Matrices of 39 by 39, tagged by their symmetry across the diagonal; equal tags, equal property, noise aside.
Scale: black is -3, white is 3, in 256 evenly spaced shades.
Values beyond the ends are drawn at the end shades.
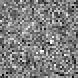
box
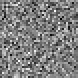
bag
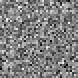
box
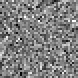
bag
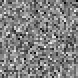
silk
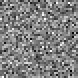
silk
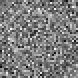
box
